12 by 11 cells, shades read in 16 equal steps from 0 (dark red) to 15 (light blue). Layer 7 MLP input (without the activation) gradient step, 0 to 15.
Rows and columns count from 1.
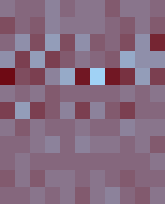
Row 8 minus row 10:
1 -2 1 0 0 1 0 0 2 1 0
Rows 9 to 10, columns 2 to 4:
7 8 9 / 8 7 7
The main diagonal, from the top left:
8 7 5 4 12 7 9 7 7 7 7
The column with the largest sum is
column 7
